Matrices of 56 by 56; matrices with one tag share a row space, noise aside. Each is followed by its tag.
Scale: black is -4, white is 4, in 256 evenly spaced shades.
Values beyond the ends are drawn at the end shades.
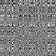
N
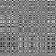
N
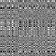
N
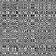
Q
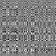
Q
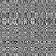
Q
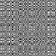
N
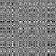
N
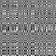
Q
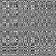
Q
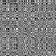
Q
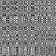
Q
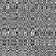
Q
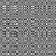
Q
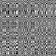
Q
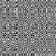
Q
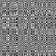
Q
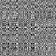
Q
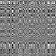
N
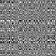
N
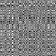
N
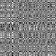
N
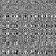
Q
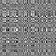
Q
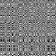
N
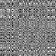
N
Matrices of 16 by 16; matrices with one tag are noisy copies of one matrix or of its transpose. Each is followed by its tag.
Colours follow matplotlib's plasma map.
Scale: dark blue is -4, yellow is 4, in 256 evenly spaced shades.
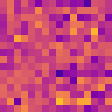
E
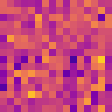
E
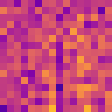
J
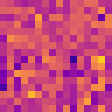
E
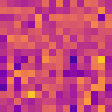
E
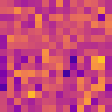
E
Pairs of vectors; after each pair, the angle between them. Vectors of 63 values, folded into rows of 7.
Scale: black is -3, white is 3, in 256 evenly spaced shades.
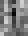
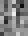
nearly opposite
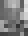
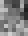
nearly opposite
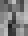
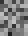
orthogonal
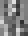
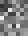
orthogonal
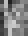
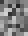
orthogonal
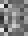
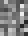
orthogonal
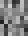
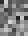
partly opposed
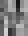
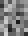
partly aligned
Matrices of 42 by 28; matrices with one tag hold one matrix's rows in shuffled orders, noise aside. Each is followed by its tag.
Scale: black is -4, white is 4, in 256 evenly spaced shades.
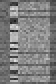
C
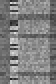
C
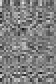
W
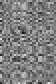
W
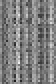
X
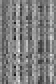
X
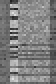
C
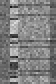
C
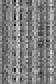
X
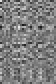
W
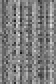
X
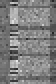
C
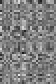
W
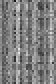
X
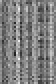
X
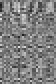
W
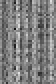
X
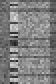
C
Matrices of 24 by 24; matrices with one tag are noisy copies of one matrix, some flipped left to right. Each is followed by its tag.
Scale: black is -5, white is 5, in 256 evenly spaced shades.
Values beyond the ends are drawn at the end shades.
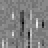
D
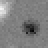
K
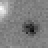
K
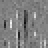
D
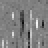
D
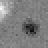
K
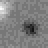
K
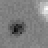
K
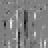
D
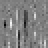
D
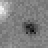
K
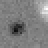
K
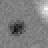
K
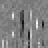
D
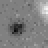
K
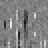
D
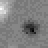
K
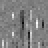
D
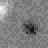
K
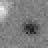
K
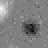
K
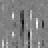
D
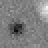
K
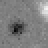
K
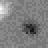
K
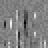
D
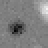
K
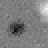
K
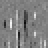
D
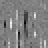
D
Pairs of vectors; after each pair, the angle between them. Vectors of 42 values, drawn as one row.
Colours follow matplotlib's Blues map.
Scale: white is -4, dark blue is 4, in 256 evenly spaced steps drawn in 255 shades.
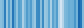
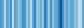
nearly opposite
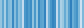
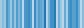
nearly parallel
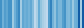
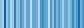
orthogonal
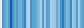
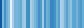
nearly opposite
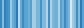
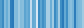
orthogonal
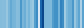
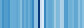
nearly opposite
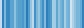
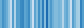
partly aligned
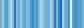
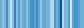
nearly parallel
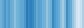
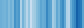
nearly opposite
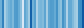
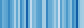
partly opposed
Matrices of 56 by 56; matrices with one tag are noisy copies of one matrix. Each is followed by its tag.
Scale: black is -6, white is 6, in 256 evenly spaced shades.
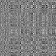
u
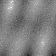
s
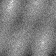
s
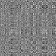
u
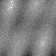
s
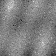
s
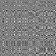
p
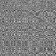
p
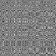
p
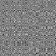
p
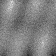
s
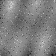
s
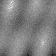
s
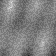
s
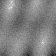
s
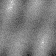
s
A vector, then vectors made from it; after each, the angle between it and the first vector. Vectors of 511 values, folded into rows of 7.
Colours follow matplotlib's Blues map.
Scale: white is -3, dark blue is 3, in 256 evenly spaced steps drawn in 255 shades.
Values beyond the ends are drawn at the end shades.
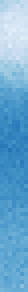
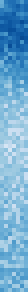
nearly opposite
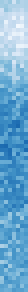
nearly parallel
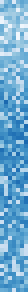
partly aligned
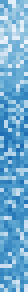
partly aligned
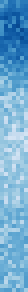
nearly opposite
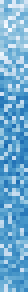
partly aligned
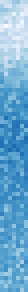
nearly parallel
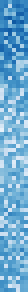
partly opposed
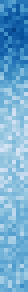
nearly opposite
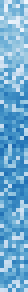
partly aligned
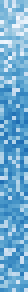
partly aligned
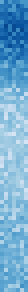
nearly opposite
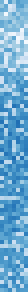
partly aligned
